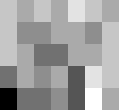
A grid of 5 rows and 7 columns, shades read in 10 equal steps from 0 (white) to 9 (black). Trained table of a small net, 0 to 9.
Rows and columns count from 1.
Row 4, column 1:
5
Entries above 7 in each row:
0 0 0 0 1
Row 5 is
9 5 5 4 6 0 3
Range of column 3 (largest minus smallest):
3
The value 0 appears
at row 5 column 6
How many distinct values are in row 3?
3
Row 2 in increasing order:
2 2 3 3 4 4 4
